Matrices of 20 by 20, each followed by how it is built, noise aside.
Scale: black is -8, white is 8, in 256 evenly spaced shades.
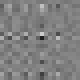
low rank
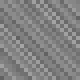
Toeplitz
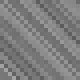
Toeplitz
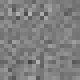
low rank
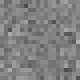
low rank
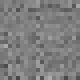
low rank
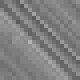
Toeplitz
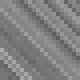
Toeplitz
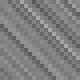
Toeplitz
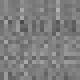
low rank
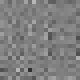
low rank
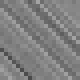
Toeplitz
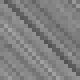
Toeplitz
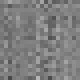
low rank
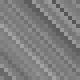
Toeplitz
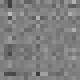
low rank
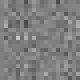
low rank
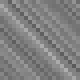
Toeplitz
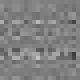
low rank
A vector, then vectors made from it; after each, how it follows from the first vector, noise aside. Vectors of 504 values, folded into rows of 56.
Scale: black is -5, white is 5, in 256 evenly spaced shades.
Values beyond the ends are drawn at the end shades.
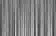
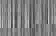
wrapped around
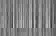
wrapped around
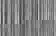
wrapped around
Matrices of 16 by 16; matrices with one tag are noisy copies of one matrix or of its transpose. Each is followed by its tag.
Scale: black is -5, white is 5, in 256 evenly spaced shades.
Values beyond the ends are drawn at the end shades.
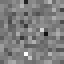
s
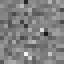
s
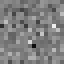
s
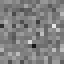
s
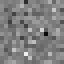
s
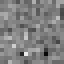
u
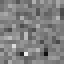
u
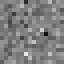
s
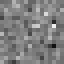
u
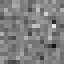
u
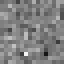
u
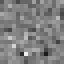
u
